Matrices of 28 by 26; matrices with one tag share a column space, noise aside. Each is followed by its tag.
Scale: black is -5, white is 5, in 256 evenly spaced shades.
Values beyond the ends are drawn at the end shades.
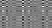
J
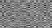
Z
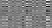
J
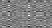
Z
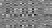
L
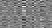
J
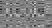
L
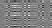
Z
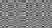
Z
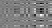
L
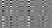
J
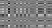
L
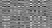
J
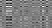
J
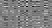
J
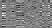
Z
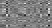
L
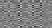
Z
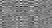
J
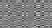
Z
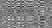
J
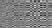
Z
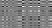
J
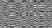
Z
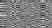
Z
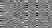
Z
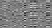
Z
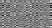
Z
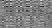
J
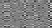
Z
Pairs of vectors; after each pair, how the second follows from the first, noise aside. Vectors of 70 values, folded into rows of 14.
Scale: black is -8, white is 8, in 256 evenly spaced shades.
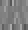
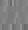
shrunk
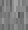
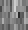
scaled up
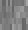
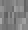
wrapped around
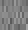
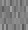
wrapped around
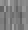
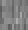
wrapped around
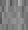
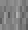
wrapped around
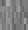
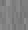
shrunk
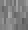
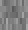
wrapped around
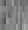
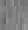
shrunk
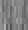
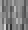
scaled up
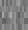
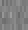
shrunk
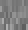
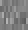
wrapped around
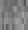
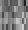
scaled up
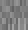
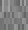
wrapped around
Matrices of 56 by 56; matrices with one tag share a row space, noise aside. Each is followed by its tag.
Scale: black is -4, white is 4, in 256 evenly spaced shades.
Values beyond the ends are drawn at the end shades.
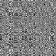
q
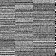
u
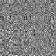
q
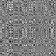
q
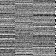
u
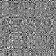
q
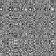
q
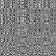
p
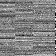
u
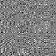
p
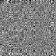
q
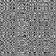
p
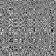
q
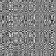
q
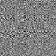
p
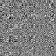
q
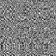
p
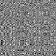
p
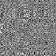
p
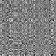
q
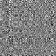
q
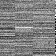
u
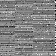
u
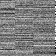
u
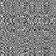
p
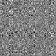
q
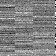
u
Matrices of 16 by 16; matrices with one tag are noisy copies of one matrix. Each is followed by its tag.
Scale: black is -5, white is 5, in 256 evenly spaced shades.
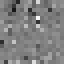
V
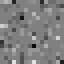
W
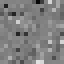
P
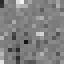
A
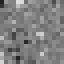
A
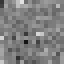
A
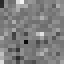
A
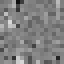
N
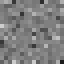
W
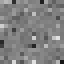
W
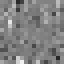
N
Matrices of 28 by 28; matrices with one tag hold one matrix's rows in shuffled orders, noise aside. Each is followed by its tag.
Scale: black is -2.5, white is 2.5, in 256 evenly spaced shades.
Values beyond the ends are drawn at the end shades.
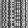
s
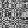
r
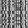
s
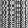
s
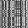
s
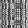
s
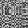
r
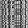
s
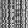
s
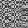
r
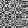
r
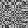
r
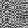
r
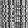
s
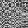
r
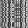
s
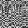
r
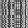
s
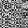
r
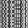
s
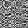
r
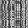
s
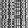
s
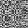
r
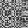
r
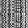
s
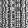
s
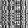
s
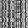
s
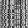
s
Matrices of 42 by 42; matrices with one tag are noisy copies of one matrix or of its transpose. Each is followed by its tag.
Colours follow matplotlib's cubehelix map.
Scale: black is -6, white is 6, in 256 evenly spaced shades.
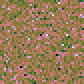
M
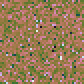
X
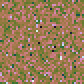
X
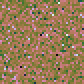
M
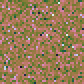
M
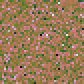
M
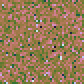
X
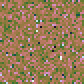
X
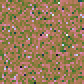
M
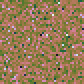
M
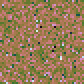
X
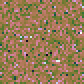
X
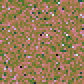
M
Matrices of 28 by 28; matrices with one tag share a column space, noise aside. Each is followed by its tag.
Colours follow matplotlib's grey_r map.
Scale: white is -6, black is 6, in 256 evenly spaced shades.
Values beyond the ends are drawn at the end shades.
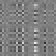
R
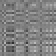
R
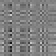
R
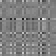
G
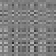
R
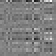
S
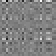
S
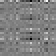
S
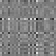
G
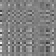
R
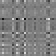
G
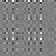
S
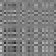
R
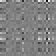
S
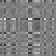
G
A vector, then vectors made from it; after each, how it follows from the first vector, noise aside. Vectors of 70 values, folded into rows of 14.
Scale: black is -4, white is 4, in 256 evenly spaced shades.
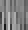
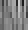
reversed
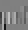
partly zeroed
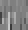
partly zeroed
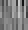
reversed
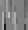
partly zeroed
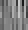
reversed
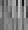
reversed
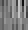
reversed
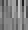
reversed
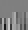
partly zeroed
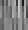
reversed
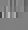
partly zeroed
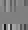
partly zeroed
